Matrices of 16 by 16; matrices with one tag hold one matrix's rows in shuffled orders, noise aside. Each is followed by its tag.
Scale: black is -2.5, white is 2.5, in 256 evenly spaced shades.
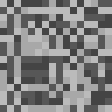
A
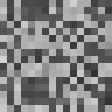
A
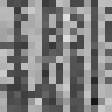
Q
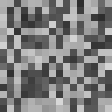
A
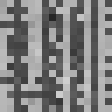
Q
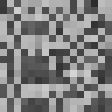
A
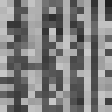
Q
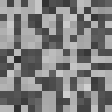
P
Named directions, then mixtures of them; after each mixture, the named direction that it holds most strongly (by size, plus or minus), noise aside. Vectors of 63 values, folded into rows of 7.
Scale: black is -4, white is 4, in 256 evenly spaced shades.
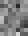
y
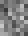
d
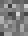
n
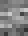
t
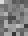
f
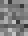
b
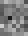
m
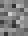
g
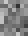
y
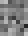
b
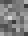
m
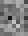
m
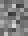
g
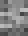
t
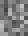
d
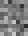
b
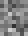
b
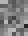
f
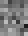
b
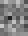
m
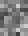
y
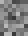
f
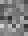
m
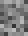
m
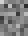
n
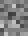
g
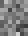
y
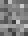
b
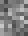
d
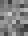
t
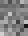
b
